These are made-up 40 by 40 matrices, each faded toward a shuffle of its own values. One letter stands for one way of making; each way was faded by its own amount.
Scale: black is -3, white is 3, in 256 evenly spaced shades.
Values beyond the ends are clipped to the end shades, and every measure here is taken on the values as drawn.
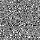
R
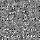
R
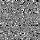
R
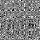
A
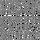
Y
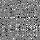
Y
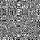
A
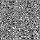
R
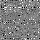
Y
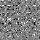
Y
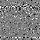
Y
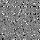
Y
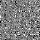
R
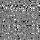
Y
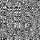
A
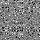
Y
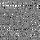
Y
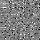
Y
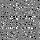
Y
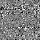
R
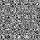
A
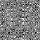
A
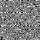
R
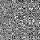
A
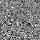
R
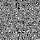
R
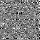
R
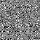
R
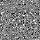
R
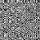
A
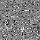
R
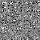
R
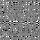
Y
